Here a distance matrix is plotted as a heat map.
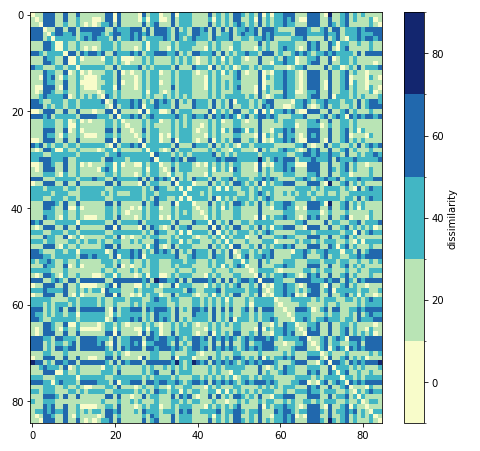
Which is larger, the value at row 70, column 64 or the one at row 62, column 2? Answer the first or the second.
the second
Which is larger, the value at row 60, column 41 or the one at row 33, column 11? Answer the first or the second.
the second
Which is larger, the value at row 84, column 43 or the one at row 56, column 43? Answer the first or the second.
the first
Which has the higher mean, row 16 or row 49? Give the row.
49
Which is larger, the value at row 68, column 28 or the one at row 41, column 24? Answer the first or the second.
the first
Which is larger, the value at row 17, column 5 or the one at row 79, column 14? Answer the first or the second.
the first
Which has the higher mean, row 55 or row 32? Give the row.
55
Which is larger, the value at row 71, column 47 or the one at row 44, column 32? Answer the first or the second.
the first
